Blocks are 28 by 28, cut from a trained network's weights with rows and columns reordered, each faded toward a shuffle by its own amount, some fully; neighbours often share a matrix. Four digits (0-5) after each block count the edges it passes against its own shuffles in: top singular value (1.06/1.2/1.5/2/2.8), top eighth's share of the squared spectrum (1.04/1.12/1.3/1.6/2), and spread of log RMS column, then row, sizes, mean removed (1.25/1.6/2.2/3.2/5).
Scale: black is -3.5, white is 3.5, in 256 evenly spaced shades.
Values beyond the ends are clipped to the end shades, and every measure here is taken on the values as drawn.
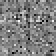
1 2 0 1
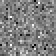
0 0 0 0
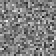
0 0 0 1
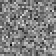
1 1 0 0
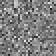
2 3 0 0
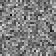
1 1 0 0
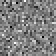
0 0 0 0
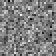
2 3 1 0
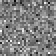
0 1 0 0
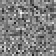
0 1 0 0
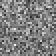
1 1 0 0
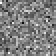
0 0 0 0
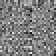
3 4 2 1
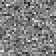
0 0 0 0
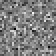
1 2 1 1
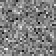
0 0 0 0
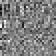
3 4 2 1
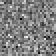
0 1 0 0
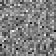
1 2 0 0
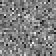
1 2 0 0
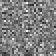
3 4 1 1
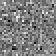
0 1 1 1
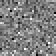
0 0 0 0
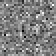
2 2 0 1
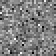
1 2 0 0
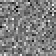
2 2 1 0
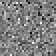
1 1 0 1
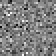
2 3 1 1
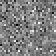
1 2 0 1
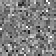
1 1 0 1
